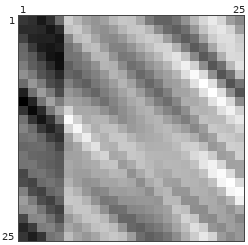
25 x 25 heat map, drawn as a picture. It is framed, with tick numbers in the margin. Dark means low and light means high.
Average level on the scale: 60%. Grain: diagonal, down to the right. Seam: vertical, 20% of the way across, the right part higher. Lone odd cells: none.
